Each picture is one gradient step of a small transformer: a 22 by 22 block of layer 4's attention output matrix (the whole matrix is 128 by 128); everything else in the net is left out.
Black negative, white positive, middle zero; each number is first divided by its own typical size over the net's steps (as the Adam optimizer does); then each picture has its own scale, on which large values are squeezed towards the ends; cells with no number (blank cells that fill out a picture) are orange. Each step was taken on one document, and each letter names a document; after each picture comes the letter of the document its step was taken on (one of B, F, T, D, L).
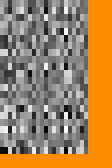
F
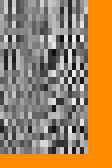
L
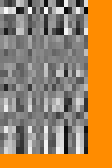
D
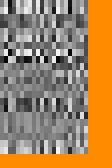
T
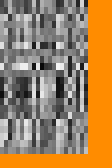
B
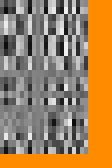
L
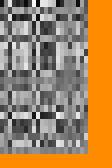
B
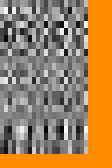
D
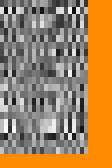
F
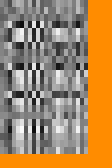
T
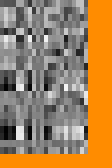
T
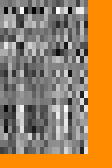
F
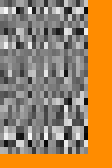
D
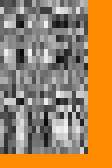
T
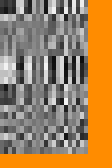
L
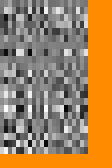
D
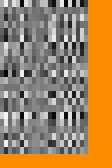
L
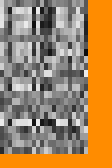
B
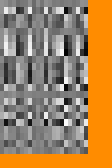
D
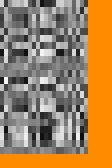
B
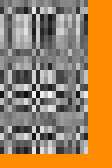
B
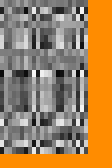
B
